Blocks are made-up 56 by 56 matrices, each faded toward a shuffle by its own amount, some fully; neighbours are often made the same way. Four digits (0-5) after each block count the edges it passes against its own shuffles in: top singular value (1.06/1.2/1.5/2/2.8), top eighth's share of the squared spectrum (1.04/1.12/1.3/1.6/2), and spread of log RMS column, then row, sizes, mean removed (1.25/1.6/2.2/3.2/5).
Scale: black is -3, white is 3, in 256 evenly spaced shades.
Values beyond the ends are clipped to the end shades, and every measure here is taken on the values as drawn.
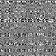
4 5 2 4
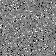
0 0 0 0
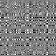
4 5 2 4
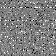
3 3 0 2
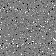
1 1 0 1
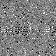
3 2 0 1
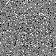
2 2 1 1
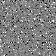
3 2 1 0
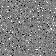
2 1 0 0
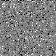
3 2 0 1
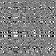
4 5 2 3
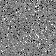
0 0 0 0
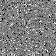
2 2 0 0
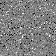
2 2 0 1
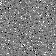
1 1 0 0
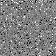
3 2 1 1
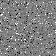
1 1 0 0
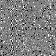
3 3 2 1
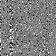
3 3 2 0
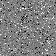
0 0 0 0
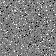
0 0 0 0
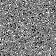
0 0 0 0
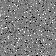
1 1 0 0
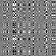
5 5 4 3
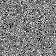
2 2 0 0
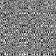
4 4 3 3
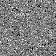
0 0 0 0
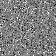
2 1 0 0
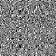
4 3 2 2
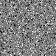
0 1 0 0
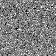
0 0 0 0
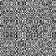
4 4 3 3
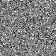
2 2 0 0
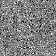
2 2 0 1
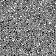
2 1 0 0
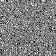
3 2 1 1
